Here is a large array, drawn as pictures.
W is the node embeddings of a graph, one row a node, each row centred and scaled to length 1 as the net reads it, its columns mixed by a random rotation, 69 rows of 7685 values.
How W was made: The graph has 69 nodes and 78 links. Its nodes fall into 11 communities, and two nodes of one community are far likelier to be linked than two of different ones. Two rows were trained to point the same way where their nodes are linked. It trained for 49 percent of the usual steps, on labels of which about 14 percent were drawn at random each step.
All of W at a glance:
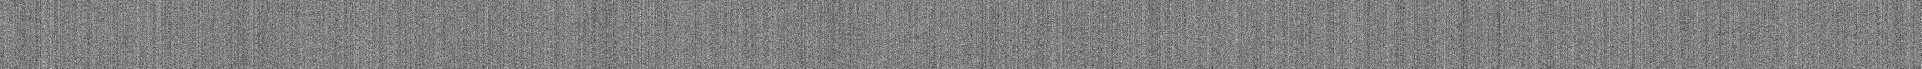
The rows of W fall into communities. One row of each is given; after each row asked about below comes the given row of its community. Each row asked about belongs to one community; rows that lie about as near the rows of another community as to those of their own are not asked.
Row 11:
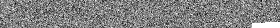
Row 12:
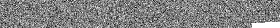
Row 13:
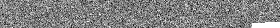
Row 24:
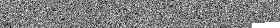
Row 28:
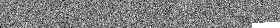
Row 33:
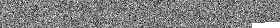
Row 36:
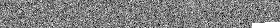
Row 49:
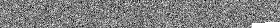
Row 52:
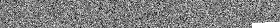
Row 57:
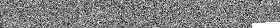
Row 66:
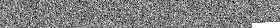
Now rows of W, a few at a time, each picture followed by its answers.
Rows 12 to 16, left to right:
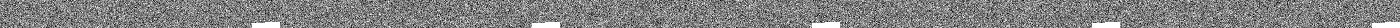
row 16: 33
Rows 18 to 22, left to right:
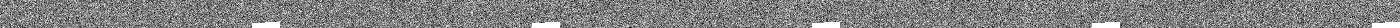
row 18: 66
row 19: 49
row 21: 13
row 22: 28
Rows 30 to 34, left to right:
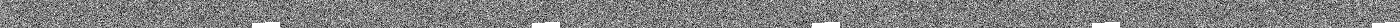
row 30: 12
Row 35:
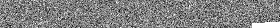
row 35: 24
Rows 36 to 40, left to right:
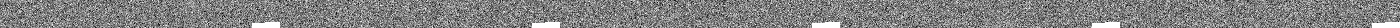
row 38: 52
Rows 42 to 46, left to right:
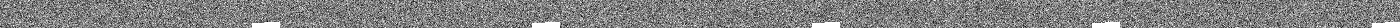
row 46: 36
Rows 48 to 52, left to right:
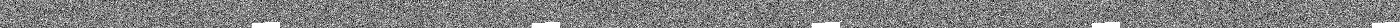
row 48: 11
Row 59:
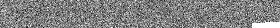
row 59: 12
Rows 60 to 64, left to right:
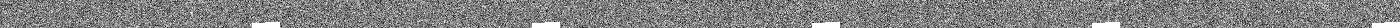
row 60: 49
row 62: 66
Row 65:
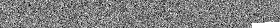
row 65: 52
